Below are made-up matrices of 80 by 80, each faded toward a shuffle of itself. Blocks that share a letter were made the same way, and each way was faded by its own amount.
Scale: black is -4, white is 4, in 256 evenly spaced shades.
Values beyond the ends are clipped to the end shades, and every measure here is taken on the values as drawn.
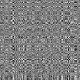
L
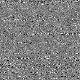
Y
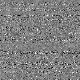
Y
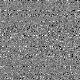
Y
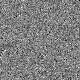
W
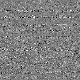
Y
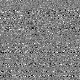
Y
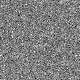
W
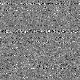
Y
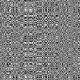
L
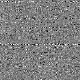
Y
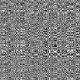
L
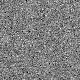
W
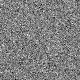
W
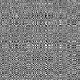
L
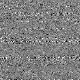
Y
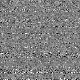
Y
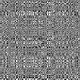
L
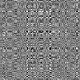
L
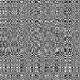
L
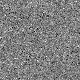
W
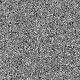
W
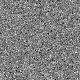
W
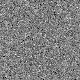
W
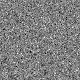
W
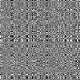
L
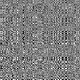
L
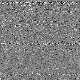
Y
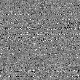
Y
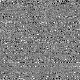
Y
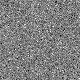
W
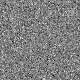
W
